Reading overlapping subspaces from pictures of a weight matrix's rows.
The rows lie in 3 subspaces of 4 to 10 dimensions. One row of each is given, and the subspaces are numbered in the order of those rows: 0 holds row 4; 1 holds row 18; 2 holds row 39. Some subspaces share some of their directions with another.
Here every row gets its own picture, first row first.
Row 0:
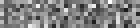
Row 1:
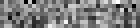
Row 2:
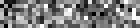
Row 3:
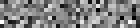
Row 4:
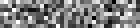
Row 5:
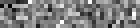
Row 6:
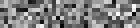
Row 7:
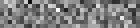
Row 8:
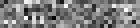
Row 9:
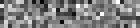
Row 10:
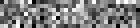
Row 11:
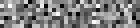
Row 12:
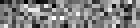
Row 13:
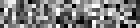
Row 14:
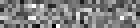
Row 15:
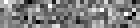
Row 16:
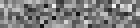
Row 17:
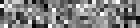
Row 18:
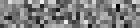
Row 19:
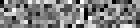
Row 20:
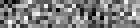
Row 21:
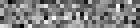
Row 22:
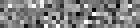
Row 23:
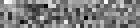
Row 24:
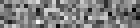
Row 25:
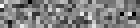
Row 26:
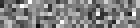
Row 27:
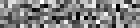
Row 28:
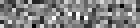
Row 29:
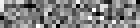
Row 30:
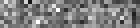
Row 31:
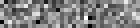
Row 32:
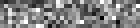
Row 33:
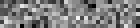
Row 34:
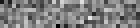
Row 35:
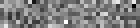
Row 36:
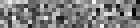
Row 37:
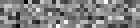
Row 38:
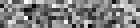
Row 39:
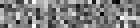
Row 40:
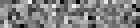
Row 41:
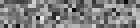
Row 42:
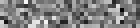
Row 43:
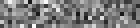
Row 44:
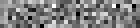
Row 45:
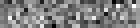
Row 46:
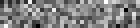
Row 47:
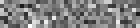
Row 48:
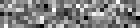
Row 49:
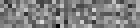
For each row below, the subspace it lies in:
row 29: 0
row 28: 0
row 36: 0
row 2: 2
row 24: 0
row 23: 0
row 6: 0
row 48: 2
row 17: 2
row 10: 0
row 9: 2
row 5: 2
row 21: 1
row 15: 0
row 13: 0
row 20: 0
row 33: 1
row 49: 0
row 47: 1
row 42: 1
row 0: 1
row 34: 0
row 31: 0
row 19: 0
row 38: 0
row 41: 0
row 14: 0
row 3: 0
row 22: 0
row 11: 0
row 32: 0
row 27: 1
